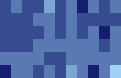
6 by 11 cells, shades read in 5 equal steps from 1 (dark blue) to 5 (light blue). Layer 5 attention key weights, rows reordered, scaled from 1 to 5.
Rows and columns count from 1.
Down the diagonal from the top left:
2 2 2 3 2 2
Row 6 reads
1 3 3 2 3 2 4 3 1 3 5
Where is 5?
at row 6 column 11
